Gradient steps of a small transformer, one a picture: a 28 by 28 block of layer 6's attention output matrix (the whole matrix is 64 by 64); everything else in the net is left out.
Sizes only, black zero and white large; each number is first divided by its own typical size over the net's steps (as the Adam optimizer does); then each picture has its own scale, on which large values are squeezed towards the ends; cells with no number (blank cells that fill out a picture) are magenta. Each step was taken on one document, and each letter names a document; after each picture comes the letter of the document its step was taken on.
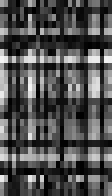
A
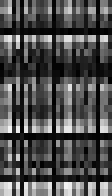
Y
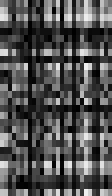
Y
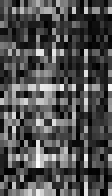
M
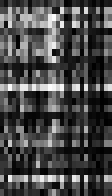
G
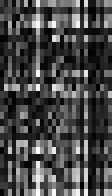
G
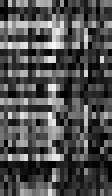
G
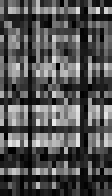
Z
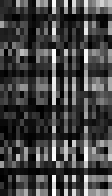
M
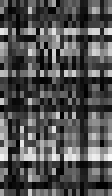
A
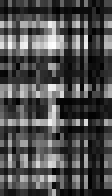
G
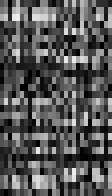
Z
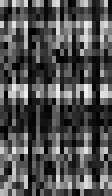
Y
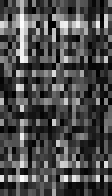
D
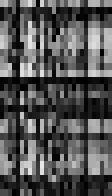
A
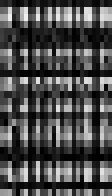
Y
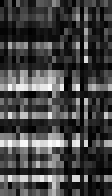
G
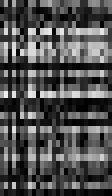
A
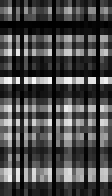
Y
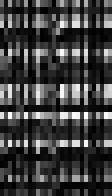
G
